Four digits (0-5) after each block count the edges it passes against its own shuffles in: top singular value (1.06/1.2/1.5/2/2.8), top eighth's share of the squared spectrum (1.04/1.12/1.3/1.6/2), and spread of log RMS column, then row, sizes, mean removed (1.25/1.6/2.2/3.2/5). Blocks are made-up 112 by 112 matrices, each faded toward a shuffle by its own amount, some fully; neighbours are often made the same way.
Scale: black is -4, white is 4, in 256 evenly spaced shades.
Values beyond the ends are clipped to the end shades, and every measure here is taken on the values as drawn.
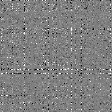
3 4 3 3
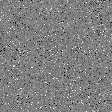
1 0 0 0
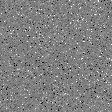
0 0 0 0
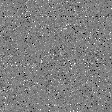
2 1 1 1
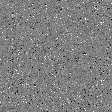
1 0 0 0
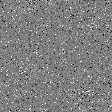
1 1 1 1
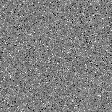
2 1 0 0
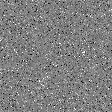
0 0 0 0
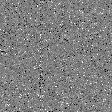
3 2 1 0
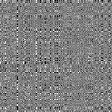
5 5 4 3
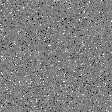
0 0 0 0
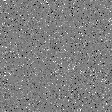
3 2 0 0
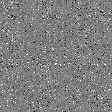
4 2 1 1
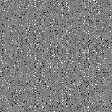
4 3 2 1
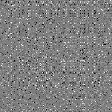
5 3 2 2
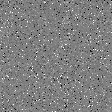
3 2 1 0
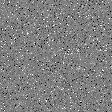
1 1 0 0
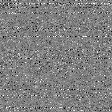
2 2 0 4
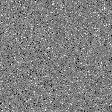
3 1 0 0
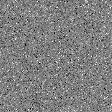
1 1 0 0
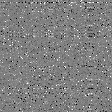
4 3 1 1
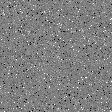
2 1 0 0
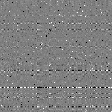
5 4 2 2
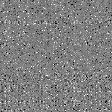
4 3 1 2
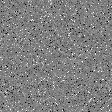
1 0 0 0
